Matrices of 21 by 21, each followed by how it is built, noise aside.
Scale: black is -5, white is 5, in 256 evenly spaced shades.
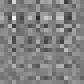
low rank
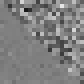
upper triangular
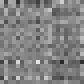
low rank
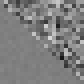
upper triangular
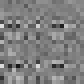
low rank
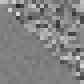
upper triangular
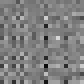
low rank
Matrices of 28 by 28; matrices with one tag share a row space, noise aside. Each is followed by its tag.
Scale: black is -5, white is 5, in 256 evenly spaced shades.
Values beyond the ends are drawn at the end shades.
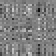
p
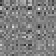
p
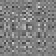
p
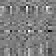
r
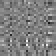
r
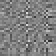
r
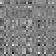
p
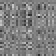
p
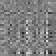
r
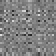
p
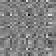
r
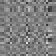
r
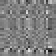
r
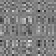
p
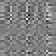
r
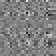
r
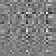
r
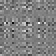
p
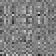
p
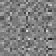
r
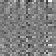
r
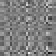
r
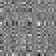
p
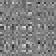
p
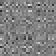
p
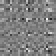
r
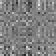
p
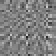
r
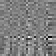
r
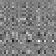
p
